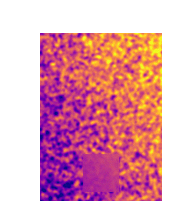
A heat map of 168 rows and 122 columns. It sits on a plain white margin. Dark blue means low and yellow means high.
Slope: up to the top right. Stripes: none. Ninth with the highest average: top right. Grain: blotchy. Calmest part: bottom middle. Odd patch: calmer, in the bottom middle.
